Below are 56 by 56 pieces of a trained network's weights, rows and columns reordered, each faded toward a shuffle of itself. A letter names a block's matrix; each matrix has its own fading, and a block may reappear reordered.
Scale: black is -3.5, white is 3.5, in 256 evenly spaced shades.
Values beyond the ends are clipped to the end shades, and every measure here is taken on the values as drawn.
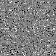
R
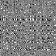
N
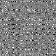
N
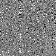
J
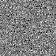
J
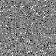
R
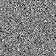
J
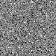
J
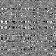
N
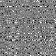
N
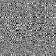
N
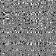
N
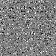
R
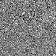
J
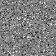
R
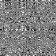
N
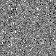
J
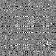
N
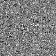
J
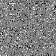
R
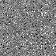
J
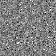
J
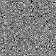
J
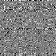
N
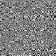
N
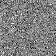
J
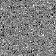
J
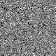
J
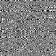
N
